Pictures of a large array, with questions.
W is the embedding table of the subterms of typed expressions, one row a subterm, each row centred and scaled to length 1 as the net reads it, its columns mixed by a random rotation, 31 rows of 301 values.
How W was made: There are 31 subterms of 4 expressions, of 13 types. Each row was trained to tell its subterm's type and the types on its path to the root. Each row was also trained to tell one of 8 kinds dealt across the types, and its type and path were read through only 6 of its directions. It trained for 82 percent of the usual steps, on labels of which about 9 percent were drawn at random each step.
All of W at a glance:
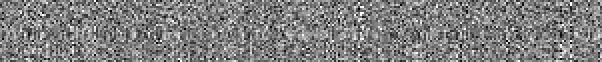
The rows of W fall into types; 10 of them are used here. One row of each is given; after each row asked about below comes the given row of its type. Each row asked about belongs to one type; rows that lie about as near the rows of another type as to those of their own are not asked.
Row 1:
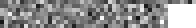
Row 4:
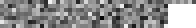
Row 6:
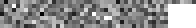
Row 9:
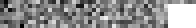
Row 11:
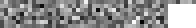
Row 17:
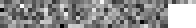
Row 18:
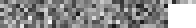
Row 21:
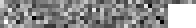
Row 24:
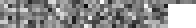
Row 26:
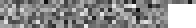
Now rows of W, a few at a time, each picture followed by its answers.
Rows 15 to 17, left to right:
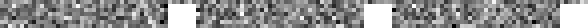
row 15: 4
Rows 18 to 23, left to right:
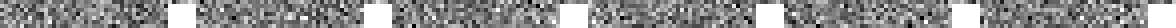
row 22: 26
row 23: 1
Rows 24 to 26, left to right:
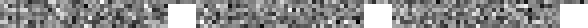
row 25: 21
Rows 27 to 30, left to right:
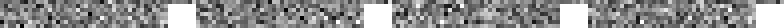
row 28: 26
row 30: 1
